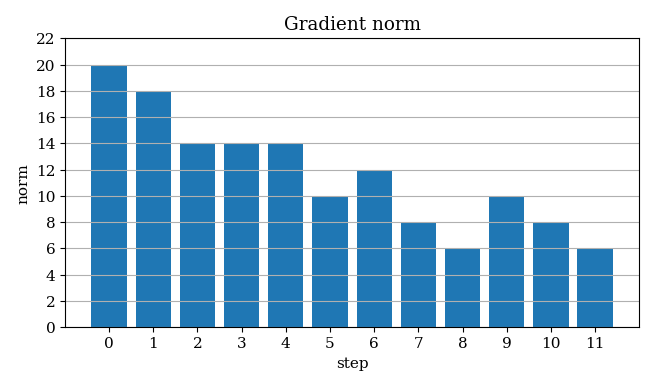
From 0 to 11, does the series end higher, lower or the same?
lower
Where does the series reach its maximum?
0
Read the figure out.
Title: Gradient norm
x-axis: step, ticks 0 1 2 3 4 5 6 7 8 9 10 11
y-axis: norm, ticks 0 2 4 6 8 10 12 14 16 18 20 22
Values:
20 18 14 14 14 10 12 8 6 10 8 6
